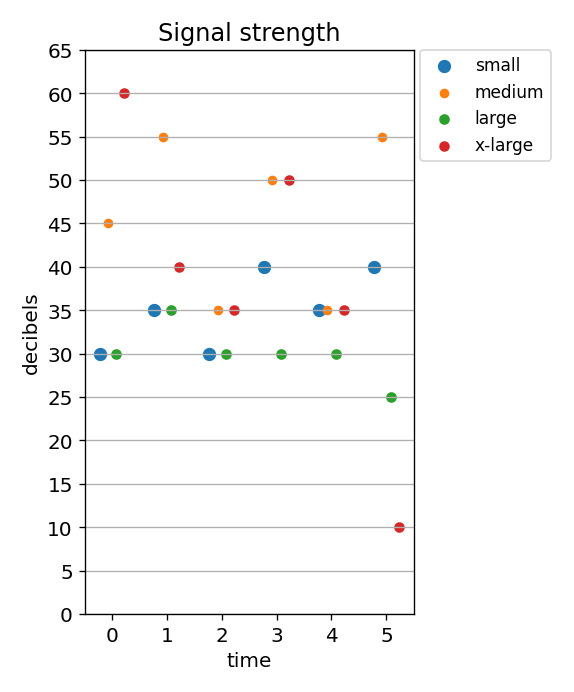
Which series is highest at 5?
medium
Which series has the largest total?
medium
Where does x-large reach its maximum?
0
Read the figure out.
Title: Signal strength
x-axis: time, ticks 0 1 2 3 4 5
y-axis: decibels, ticks 0 5 10 15 20 25 30 35 40 45 50 55 60 65
Legend: small, medium, large, x-large
Values:
small: 30 35 30 40 35 40
medium: 45 55 35 50 35 55
large: 30 35 30 30 30 25
x-large: 60 40 35 50 35 10
